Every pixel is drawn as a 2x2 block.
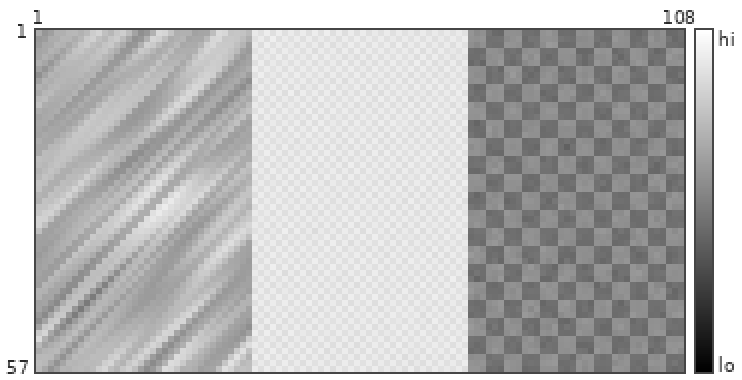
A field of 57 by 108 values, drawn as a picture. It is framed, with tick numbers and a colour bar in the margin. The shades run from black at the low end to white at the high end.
The table splits into one row of 3 panels. Panel 1,1: high, slanting up to the right. Panel 1,2: very high, checkered, faint in contrast. Panel 1,3: middling, checkered.
